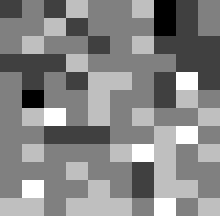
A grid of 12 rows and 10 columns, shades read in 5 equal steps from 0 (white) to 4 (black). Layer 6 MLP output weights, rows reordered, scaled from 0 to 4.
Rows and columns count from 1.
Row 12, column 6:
1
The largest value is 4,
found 3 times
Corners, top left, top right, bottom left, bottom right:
3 2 1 1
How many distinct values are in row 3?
3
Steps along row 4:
same same down up same same same up same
